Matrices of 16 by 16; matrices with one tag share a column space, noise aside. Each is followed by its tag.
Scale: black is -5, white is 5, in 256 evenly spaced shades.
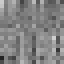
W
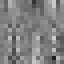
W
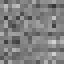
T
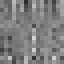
W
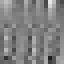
W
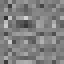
T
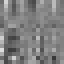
W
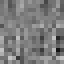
W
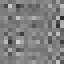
T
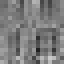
W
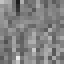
W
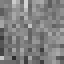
W
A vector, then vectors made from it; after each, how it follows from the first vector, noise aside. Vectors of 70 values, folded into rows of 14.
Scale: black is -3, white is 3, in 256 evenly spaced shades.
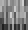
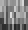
copied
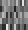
sign-scrambled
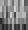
copied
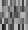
sign-scrambled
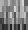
copied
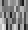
sign-scrambled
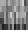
copied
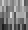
copied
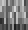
copied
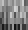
copied
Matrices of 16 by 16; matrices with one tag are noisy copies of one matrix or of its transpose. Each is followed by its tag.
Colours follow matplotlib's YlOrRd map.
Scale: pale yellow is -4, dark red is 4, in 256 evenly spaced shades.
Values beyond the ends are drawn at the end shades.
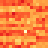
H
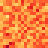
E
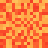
E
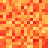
E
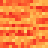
H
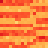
H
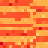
H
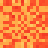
E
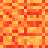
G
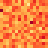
E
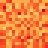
E
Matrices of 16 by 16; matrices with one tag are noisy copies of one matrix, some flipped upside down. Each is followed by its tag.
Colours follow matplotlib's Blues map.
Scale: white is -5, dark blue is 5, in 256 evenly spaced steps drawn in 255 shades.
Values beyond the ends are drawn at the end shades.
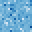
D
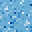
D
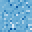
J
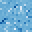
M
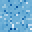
J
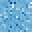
J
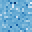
J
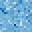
M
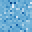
J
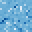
M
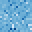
J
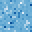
D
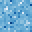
D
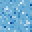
D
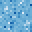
D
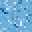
M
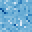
M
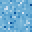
D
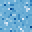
D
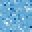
D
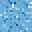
J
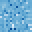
J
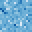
M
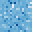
J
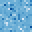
D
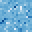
M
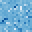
M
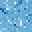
M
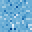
J
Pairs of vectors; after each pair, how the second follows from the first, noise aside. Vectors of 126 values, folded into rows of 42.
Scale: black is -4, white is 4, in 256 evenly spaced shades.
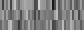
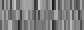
copied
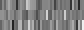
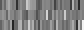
copied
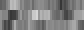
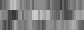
copied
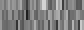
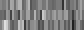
wrapped around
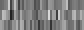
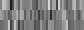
wrapped around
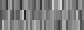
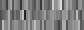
copied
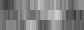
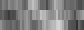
wrapped around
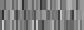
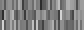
copied
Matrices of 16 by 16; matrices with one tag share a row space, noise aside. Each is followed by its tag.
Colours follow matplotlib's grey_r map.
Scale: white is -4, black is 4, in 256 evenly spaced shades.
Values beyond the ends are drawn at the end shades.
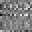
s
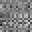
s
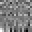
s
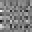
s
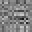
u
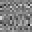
s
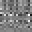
s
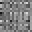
s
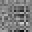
u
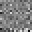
s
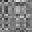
u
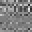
s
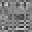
u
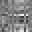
u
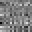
s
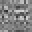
u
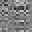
u
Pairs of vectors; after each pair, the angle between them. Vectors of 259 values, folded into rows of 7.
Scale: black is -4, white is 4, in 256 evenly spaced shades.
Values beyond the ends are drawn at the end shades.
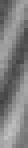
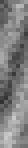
nearly parallel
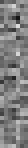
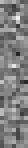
nearly opposite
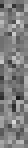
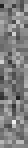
nearly parallel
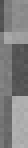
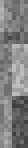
nearly opposite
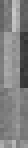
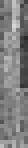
nearly parallel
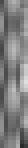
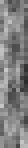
nearly opposite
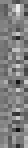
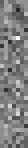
partly opposed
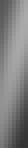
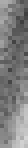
nearly opposite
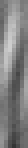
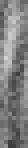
nearly parallel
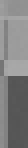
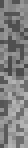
partly opposed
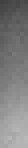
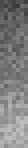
nearly parallel
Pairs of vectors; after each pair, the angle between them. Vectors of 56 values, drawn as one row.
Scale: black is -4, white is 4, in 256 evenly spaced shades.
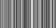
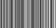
partly opposed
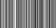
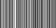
nearly parallel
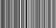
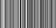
nearly opposite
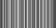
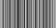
nearly opposite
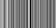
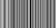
nearly parallel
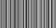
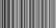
partly opposed
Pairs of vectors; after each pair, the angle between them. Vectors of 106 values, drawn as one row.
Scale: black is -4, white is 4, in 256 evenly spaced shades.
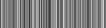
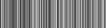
nearly parallel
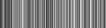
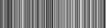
nearly parallel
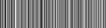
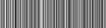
nearly opposite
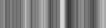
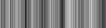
nearly opposite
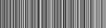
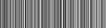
nearly parallel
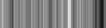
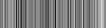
partly opposed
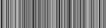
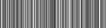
nearly opposite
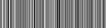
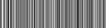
nearly parallel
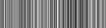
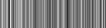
orthogonal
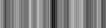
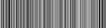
orthogonal
